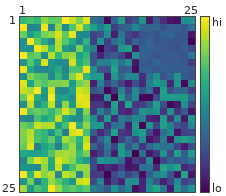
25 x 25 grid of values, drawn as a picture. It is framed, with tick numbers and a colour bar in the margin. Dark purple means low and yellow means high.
An odd patch, calmer than its surroundings, sits in the top right. The top right is the smoothest part. The top right is the ninth with the lowest average. The left part is higher, up to a seam about 40% of the way across.
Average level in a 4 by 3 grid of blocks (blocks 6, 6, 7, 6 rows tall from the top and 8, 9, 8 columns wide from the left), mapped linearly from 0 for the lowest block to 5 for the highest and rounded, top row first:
510
420
510
510
